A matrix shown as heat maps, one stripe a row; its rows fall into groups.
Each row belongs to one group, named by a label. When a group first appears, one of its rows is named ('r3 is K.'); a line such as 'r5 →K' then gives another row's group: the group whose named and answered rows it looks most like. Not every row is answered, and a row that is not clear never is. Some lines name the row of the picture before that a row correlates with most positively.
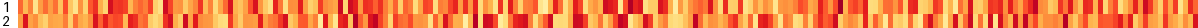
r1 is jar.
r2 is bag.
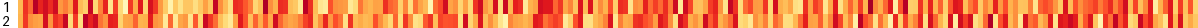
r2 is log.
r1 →log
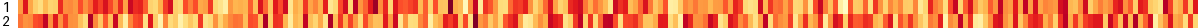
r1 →bag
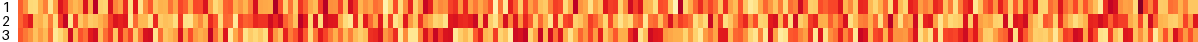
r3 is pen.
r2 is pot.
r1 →jar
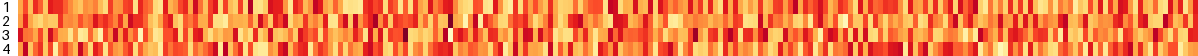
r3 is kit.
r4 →pen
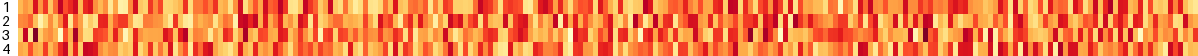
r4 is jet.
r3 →bag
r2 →pot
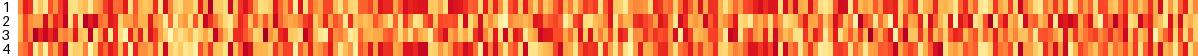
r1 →pot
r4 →pot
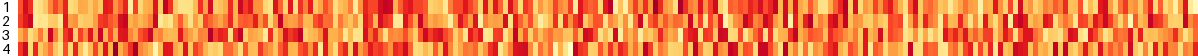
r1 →pot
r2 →pot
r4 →bag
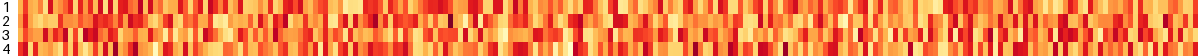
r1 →pen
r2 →bag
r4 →bag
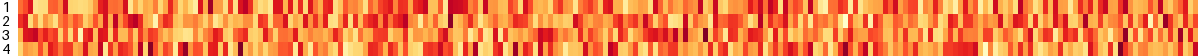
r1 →pot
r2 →bag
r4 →pen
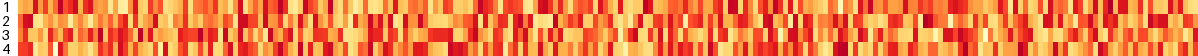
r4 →pot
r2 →pot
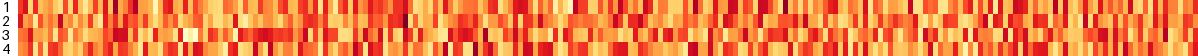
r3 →pot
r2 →kit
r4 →kit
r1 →bag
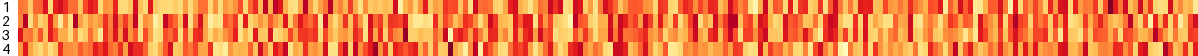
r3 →kit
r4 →bag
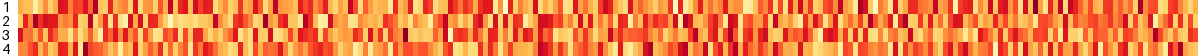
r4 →jet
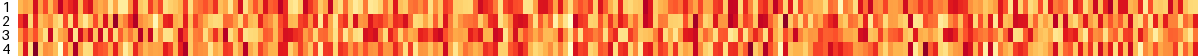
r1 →jet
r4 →bag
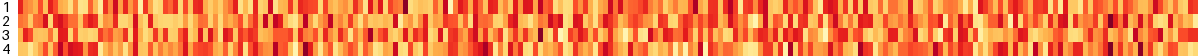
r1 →kit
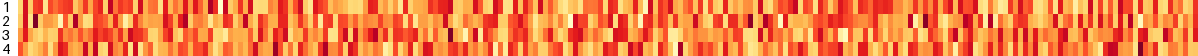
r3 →bag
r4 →jar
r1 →pen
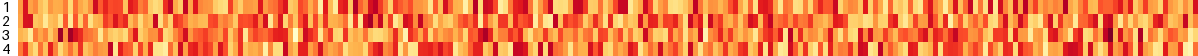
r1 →bag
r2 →pot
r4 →pen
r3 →jet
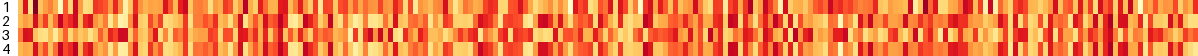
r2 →jet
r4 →jet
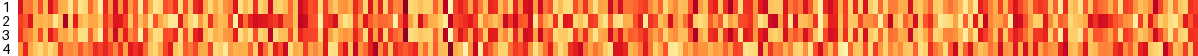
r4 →bag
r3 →kit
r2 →pot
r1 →kit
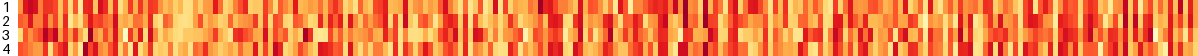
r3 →log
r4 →jar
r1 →log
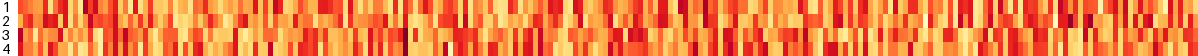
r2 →log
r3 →kit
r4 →kit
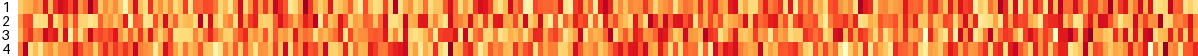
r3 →log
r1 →jet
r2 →pot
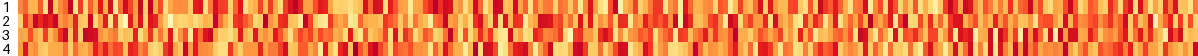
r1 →pen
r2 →log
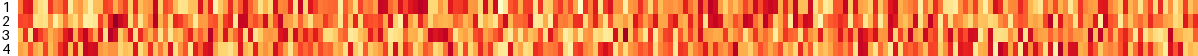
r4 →jet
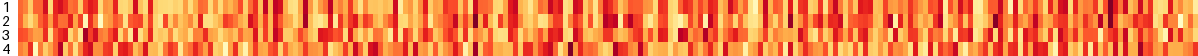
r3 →jar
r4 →kit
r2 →jar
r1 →jar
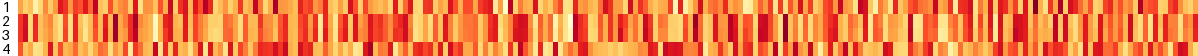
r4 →pot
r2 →bag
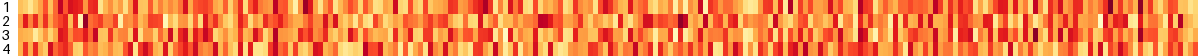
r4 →pen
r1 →jet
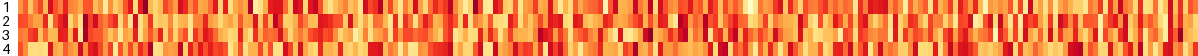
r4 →pen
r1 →pen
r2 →jar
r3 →jet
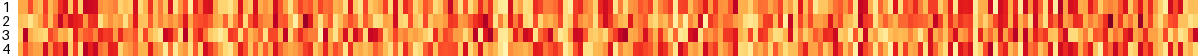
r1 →jet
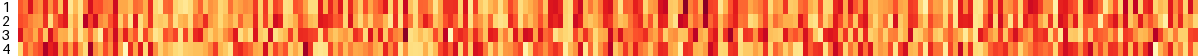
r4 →log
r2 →jar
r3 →kit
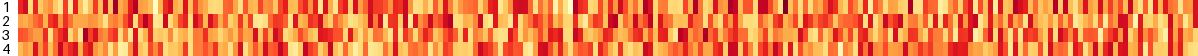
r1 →bag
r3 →jar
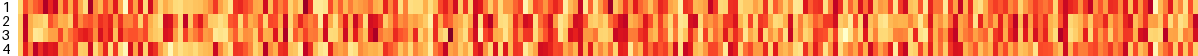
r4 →log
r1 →log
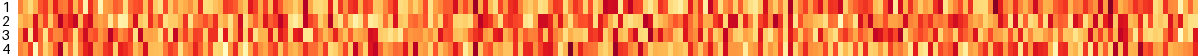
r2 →jet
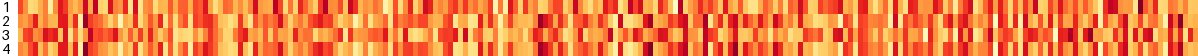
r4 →jet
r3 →log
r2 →jet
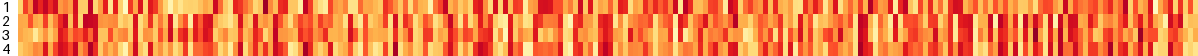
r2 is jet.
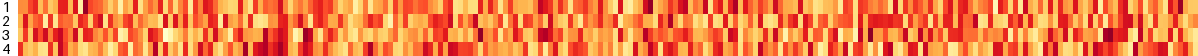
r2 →pen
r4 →pot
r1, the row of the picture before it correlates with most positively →2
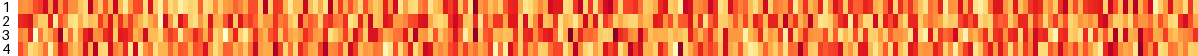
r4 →jar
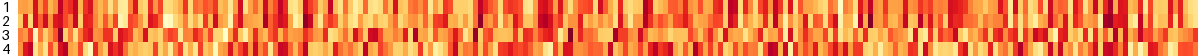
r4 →pot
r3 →kit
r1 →jet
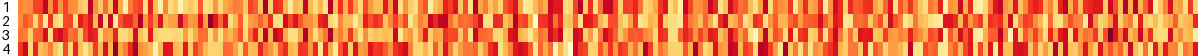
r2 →pen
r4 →bag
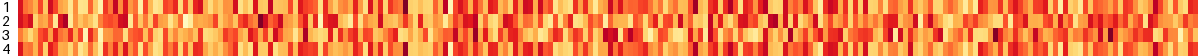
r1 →kit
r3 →jar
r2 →pot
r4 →kit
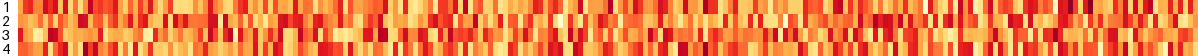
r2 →pen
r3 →pot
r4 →jar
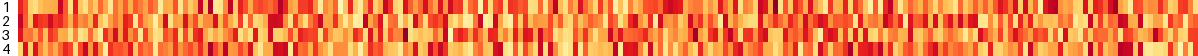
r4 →pen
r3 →kit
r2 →pen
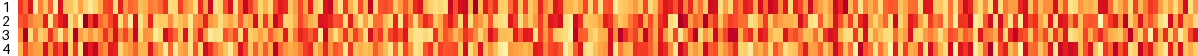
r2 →jar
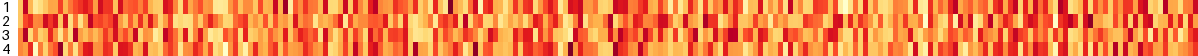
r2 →log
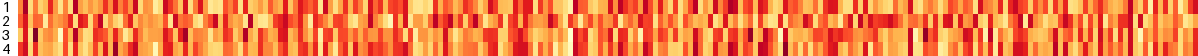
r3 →bag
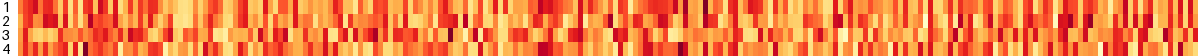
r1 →log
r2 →log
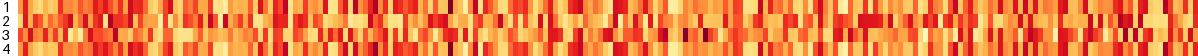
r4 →bag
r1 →bag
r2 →pen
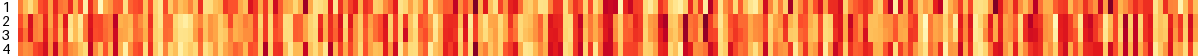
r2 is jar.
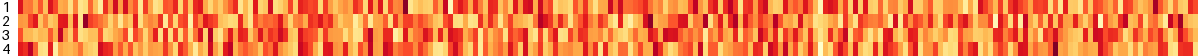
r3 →pot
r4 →pot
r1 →kit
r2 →jet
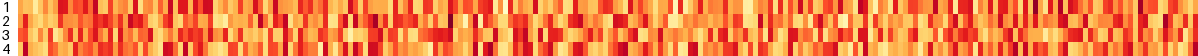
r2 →bag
